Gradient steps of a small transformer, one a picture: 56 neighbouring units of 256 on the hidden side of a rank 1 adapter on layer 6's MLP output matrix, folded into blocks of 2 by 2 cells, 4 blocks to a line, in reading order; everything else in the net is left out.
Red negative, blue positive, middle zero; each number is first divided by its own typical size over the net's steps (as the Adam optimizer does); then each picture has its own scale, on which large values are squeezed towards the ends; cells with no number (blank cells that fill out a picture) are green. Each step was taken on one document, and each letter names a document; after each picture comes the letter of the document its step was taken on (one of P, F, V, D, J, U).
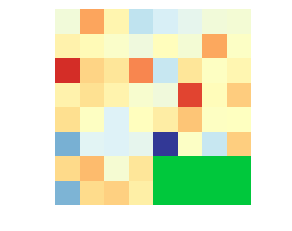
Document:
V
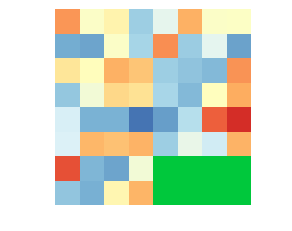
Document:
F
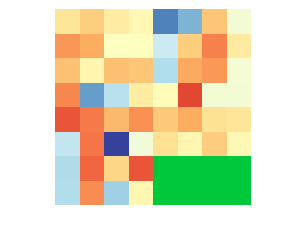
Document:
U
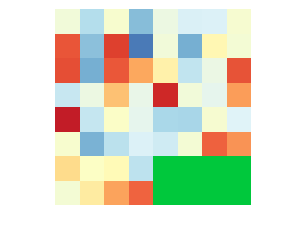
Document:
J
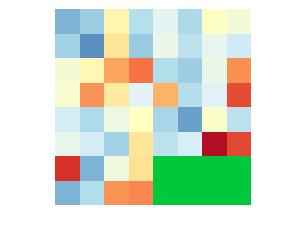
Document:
J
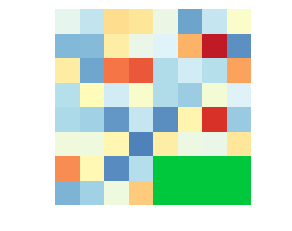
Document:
F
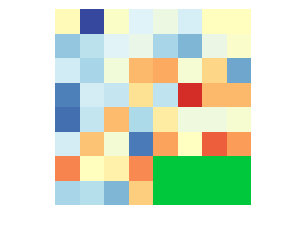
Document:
J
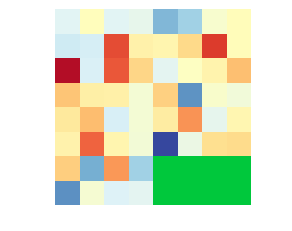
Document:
V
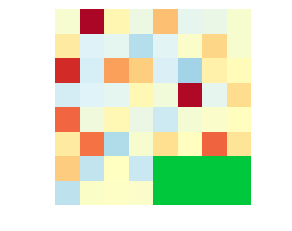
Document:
V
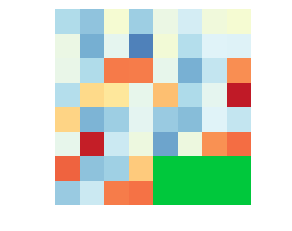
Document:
J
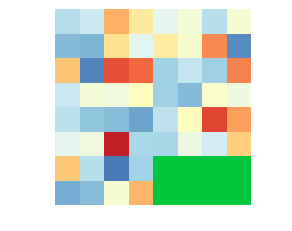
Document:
F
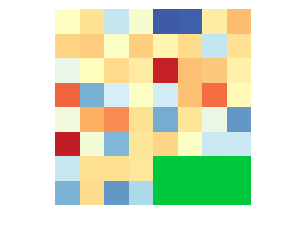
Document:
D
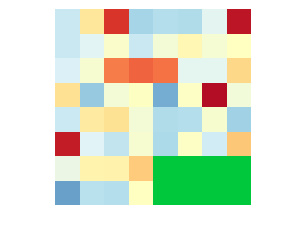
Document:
D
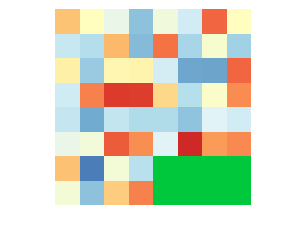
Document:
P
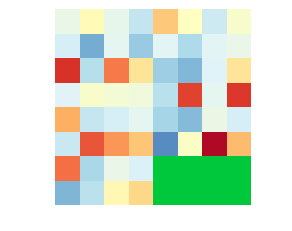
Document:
V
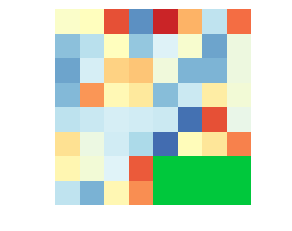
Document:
D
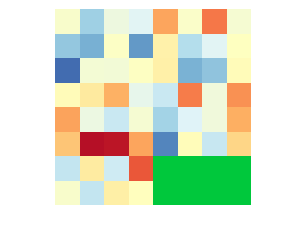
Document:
U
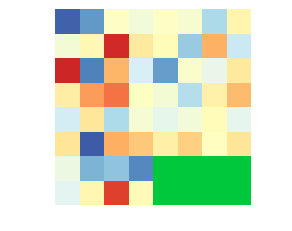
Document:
J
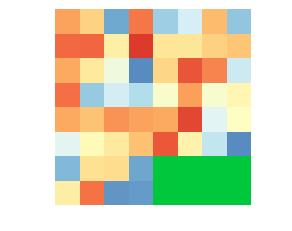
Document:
D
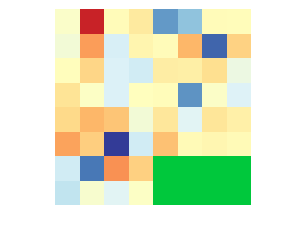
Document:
V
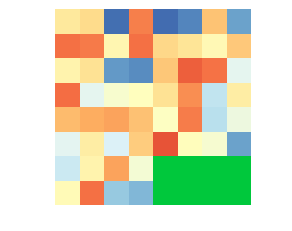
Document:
D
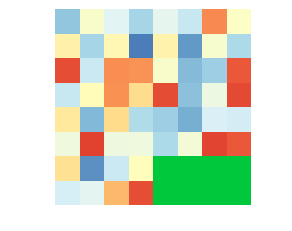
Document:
J
